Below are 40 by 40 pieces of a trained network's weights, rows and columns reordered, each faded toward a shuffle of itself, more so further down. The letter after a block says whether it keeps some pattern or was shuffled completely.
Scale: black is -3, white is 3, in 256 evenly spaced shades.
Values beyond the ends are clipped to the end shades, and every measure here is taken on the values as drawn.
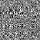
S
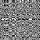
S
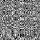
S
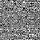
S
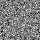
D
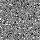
D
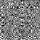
S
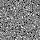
D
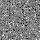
D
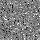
D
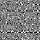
S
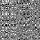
S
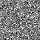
D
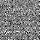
S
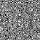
S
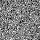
D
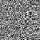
S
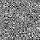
S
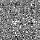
S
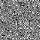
S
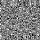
S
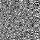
S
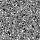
D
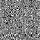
S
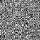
S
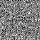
S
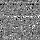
S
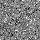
D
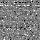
S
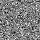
D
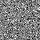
D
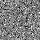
D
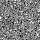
D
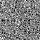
S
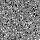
D
